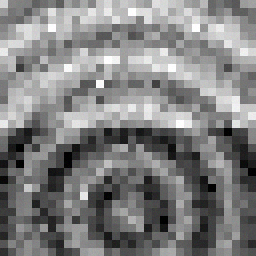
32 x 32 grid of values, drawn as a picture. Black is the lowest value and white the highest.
Seam: horizontal, 50% of the way down, the top part higher. Rings: centred on the bottom middle. Average level on the scale: 50%.
